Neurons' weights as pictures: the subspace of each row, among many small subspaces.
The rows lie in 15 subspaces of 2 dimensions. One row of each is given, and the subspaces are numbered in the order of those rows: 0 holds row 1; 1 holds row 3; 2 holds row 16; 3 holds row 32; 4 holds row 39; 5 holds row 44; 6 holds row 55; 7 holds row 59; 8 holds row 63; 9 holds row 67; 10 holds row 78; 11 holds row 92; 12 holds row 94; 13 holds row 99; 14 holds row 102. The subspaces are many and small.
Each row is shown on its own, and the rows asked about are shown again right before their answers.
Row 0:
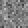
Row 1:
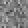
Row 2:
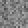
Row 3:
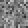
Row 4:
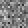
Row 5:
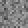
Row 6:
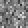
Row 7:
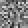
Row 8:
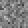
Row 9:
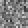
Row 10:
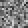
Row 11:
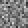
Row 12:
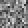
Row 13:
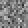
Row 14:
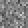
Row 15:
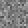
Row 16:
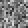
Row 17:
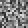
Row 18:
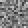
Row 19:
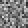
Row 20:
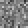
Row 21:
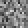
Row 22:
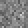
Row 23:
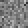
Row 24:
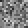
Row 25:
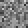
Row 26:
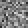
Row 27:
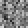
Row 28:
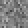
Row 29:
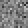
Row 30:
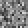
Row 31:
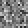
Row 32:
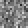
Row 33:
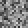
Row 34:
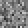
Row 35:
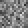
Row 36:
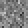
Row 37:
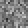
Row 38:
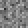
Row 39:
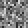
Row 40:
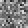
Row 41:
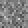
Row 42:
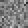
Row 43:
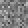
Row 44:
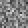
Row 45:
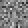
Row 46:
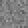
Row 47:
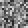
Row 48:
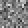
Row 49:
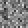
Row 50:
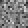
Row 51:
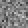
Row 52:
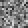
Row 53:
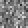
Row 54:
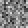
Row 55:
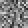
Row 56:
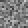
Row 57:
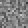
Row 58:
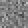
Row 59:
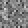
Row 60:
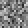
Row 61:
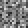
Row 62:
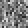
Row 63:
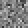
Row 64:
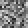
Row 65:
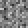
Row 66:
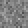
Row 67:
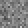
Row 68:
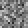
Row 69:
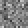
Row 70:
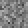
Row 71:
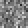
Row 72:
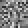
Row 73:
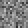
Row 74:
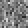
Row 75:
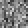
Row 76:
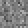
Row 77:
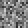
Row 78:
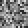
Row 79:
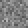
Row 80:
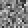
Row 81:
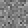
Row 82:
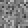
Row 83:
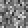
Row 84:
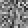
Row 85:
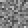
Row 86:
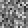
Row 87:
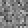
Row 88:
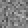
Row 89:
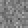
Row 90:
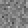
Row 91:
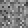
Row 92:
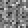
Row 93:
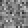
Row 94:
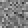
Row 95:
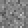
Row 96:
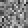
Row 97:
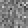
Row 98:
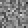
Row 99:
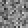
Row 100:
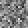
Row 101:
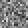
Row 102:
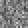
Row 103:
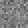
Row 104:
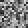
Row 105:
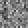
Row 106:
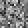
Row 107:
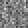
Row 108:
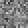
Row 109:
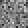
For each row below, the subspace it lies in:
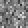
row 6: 3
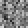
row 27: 8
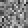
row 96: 1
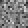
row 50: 14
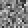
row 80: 8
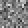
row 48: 8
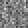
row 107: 7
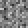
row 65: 11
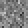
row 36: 6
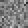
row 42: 1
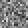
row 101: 12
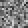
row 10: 2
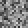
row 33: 13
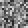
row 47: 2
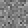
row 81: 10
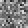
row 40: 10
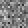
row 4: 9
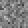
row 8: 11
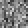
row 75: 2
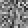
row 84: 6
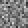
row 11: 13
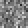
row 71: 3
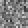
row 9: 14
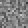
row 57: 5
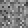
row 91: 9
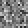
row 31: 10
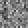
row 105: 7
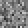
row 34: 9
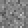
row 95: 6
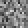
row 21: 0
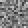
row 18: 5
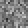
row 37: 1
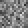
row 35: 3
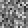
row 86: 6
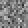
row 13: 7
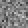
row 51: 12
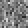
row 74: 2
